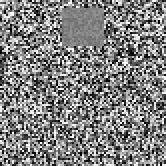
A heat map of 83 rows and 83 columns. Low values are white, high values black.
Calmest part: top middle. Stripes: none. Odd rows or columns: none. Odd patch: calmer, in the top middle. Grain: fine.
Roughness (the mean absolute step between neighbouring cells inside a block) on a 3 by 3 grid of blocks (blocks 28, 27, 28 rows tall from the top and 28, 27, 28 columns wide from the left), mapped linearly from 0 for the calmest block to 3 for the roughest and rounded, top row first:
303
333
323
